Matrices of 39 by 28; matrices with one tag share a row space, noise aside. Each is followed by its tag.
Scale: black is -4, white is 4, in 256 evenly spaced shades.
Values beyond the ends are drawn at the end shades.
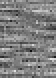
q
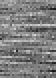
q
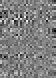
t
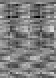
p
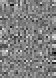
t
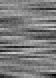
q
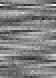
q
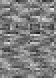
p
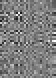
t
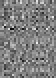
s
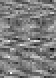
p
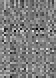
s
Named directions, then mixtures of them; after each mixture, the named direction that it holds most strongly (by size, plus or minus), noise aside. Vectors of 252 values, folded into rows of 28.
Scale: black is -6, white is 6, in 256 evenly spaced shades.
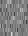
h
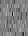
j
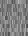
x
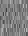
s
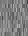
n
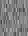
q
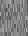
s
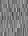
n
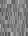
x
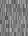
x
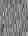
s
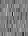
j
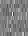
j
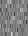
h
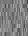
n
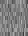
x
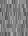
x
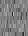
j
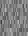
q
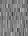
n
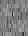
j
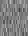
s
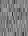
j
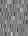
h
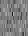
j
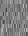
s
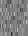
h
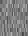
j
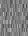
s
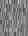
q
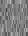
s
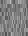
x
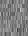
n
